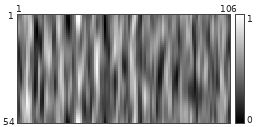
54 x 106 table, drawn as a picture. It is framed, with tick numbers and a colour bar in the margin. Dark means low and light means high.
Slope: none. Grain: streaks running down. Stripes: upright, repeating 12 times. Histogram: bell-shaped.
